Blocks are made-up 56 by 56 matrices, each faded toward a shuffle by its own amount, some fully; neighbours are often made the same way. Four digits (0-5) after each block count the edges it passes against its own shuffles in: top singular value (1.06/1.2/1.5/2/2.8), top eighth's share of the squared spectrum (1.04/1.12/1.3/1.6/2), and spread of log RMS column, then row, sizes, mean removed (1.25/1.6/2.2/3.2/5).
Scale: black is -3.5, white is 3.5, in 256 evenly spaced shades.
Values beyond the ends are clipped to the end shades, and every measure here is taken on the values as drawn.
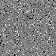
2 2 1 0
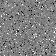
0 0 0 0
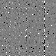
4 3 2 0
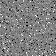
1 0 0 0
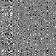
4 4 3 2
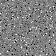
1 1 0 0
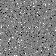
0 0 0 0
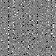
4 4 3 1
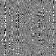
4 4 3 2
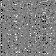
3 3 2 1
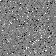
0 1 0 0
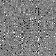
3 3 2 1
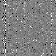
4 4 2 1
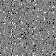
3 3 1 2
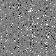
3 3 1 1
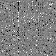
3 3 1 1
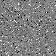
2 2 0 0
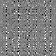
4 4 3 2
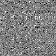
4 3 1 2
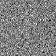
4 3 1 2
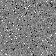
1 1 0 0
